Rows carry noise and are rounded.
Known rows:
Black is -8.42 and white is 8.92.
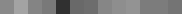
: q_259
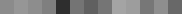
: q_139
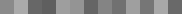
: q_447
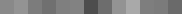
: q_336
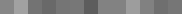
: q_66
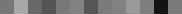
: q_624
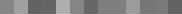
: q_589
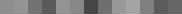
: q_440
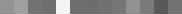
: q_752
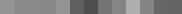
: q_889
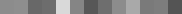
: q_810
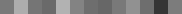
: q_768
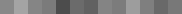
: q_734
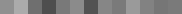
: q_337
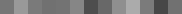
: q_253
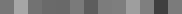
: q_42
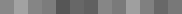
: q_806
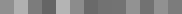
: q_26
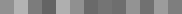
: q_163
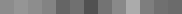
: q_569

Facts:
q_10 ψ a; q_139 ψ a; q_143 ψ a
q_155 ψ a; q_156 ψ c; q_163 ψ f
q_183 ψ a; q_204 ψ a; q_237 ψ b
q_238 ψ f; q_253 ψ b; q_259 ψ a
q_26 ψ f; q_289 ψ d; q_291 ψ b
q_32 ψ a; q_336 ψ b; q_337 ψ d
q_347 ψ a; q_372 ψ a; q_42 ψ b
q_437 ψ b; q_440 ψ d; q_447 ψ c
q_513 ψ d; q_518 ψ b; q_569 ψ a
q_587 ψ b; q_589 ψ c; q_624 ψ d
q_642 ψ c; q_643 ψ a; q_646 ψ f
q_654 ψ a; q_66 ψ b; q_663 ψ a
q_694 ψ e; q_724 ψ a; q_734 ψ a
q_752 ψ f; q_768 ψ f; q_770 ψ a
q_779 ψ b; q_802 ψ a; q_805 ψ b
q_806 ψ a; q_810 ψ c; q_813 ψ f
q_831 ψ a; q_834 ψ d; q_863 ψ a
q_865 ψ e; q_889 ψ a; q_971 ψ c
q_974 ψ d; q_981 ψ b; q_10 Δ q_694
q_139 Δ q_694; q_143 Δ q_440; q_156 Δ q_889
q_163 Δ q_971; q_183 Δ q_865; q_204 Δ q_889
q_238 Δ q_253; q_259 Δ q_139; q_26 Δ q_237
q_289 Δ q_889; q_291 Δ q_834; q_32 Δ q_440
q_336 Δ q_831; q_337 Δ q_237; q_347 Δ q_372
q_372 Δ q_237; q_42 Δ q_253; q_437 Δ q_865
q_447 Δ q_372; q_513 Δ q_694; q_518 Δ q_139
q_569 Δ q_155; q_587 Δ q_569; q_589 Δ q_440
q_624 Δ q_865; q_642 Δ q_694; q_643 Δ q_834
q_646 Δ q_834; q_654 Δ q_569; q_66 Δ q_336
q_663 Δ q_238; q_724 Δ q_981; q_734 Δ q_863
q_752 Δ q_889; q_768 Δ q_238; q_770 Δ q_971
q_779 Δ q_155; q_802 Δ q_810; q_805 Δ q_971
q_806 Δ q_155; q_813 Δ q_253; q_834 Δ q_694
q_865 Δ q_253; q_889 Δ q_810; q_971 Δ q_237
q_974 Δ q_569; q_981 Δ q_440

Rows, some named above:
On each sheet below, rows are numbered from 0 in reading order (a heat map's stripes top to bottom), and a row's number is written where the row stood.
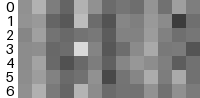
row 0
q_163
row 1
q_289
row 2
q_66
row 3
q_810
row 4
q_513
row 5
q_237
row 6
q_26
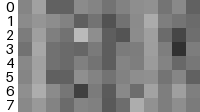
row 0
q_642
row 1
q_155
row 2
q_813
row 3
q_437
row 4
q_587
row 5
q_642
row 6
q_770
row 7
q_694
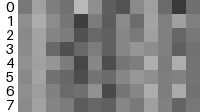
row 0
q_238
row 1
q_770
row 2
q_806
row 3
q_513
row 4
q_372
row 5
q_291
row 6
q_237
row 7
q_654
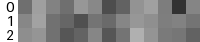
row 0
q_865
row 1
q_291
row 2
q_834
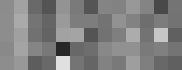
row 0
q_974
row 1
q_646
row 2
q_971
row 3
q_643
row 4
q_156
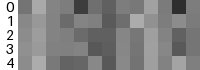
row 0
q_183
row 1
q_694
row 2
q_802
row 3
q_204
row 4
q_805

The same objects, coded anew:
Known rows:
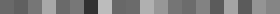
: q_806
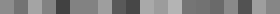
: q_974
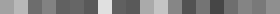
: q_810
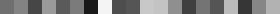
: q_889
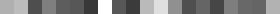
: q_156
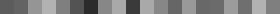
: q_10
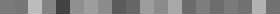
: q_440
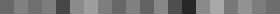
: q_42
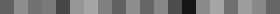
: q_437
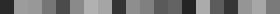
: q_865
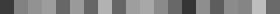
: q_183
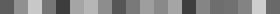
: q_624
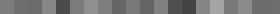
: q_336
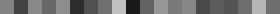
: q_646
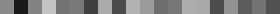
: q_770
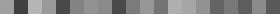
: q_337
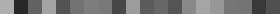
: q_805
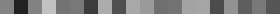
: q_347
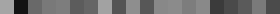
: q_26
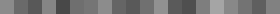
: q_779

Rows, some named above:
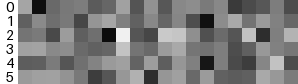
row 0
q_26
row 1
q_437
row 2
q_204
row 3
q_589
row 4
q_813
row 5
q_642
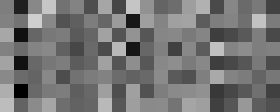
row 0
q_372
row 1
q_513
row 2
q_26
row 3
q_291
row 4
q_26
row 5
q_66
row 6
q_163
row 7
q_447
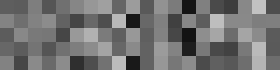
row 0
q_813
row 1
q_291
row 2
q_253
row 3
q_768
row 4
q_646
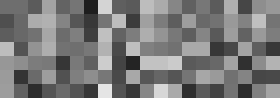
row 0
q_802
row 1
q_139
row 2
q_569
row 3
q_971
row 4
q_289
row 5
q_237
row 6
q_752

